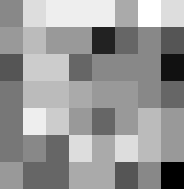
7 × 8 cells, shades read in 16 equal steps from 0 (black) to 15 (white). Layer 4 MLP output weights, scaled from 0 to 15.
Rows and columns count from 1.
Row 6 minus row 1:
-1 -5 -8 -1 -4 3 -4 -4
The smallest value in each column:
5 6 6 6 2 5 8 0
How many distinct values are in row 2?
6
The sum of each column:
52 75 70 71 59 60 69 43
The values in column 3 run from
6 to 14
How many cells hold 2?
1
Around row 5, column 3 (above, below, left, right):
11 6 14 9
